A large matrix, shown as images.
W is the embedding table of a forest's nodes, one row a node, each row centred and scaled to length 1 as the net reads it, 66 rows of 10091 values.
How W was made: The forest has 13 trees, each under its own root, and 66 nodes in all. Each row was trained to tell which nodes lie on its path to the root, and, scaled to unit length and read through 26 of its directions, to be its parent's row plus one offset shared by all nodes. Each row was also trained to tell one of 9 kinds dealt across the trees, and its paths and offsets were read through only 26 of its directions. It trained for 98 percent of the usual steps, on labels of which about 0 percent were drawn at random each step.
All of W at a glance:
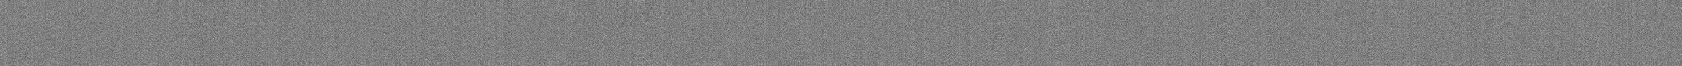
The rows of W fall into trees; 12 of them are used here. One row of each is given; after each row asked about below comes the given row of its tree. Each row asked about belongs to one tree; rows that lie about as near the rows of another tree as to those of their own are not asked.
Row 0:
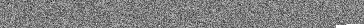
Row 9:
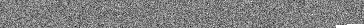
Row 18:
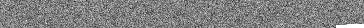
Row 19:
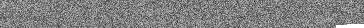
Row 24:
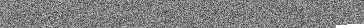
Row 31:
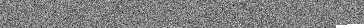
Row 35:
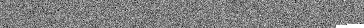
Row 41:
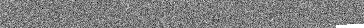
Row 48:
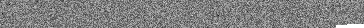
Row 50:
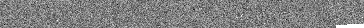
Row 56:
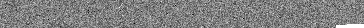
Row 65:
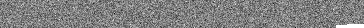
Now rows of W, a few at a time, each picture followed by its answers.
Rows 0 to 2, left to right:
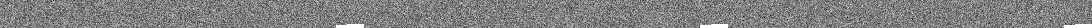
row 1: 50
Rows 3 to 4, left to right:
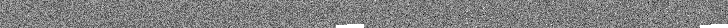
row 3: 41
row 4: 9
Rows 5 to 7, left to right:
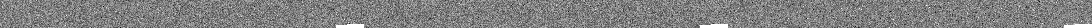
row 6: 0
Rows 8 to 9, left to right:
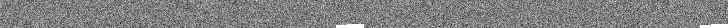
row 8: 35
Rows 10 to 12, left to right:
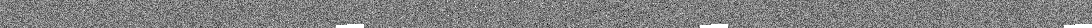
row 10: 41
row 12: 48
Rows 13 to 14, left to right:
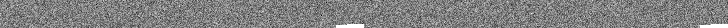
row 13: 24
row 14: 24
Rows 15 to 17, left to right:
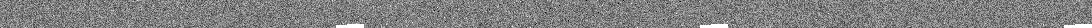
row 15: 19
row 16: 9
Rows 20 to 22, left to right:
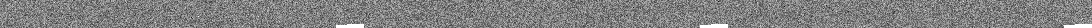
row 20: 31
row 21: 65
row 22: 0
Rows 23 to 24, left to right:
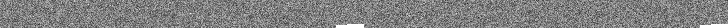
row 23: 35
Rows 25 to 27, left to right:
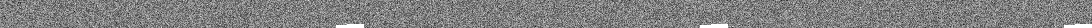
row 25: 65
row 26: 56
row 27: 35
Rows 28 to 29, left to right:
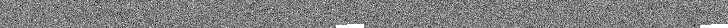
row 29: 48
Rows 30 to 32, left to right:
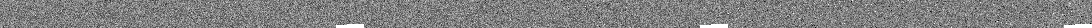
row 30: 18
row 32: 56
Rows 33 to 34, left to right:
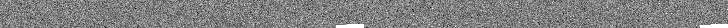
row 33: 18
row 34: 9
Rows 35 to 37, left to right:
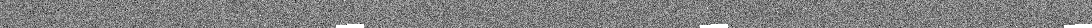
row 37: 0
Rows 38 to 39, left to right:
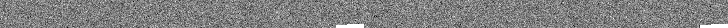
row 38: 31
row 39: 31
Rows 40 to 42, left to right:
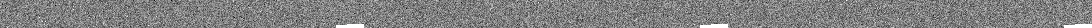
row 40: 56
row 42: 18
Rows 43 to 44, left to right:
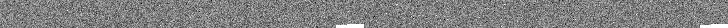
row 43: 50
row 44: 56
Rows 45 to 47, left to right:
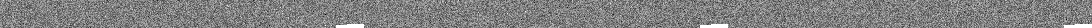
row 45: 18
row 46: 31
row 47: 24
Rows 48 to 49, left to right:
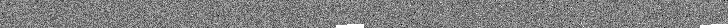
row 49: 56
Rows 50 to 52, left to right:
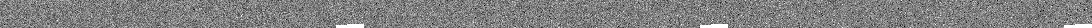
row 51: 9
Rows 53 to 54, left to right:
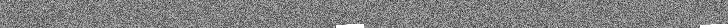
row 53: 0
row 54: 35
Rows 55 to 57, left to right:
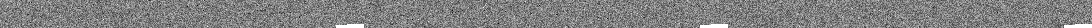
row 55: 9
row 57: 0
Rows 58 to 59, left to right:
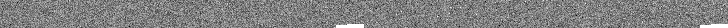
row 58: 35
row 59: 56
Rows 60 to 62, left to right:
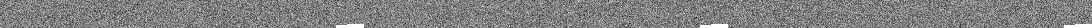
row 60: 65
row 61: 9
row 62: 48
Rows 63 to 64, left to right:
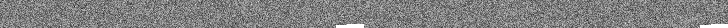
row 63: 19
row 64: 19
